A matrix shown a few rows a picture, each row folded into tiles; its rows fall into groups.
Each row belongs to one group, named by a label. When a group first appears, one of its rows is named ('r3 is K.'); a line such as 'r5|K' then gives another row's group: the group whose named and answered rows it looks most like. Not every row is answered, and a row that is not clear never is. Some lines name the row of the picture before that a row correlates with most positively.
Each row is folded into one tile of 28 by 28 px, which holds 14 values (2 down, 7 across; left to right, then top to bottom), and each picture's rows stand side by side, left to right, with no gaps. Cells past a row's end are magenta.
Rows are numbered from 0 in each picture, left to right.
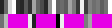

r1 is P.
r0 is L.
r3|P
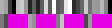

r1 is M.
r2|L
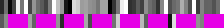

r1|P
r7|P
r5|P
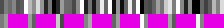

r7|M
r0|P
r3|M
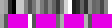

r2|L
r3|P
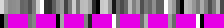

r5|P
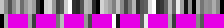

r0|M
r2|L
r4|P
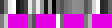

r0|L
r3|L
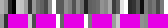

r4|L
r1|P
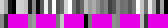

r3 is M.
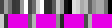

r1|L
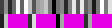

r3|M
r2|M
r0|M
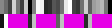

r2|L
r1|L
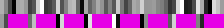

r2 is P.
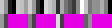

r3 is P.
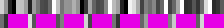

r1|P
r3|P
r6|L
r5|P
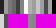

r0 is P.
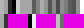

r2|P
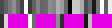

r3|M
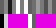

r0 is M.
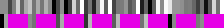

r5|M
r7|M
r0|M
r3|M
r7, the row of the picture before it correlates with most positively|0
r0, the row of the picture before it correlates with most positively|0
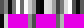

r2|L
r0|M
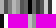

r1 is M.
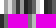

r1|L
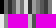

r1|P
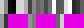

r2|L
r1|P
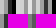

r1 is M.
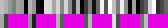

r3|M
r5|L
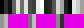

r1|L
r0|M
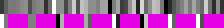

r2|M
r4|P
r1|P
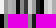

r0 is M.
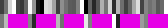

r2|P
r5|P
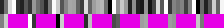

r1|P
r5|M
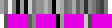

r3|P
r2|M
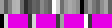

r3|P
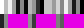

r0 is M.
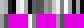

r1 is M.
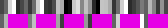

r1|L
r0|L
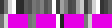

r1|P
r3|L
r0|L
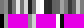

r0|M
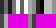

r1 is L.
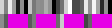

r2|L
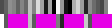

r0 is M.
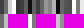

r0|L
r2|M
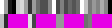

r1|P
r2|P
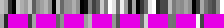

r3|M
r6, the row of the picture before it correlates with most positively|3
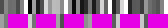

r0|P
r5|P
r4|L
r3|M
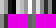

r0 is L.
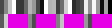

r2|L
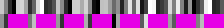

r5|L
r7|L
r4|M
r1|L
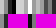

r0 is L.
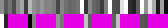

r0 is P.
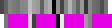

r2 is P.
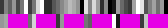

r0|P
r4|P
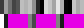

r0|P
